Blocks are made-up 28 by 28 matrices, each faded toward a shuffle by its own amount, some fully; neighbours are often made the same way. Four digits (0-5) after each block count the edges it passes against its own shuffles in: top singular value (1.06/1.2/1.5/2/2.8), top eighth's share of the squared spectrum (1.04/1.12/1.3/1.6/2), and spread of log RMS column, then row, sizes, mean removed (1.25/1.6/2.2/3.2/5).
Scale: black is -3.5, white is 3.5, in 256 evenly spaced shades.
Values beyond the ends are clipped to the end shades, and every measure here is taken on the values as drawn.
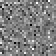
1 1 1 0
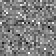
1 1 0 0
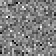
0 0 0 0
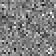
2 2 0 1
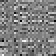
3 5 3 3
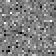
0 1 0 0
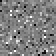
0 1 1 0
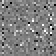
2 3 1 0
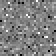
0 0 0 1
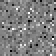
0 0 0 0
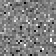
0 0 0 0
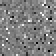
0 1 0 0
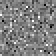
0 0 0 0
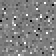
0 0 0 0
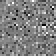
3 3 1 1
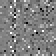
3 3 2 0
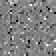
2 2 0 0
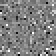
1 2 1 0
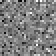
1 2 0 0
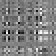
4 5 3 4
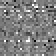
3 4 1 2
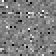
2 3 0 1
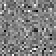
3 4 1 2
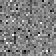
0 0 0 0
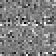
1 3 0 3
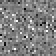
0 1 0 0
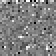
2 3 0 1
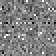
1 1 0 1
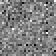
1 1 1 1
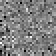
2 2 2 0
